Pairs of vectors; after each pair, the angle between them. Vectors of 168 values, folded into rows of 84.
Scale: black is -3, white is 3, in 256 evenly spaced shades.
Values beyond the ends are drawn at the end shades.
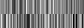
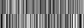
nearly opposite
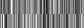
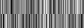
nearly opposite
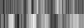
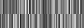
orthogonal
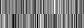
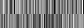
orthogonal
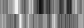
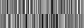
orthogonal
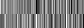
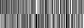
nearly opposite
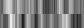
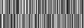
orthogonal
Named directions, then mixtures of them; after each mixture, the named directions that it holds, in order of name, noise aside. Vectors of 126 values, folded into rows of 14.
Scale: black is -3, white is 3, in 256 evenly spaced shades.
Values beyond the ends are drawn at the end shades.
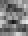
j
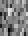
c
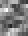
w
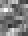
w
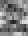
j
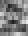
j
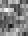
c, w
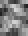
j, w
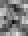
j, w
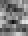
j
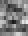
j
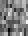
c, j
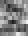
j
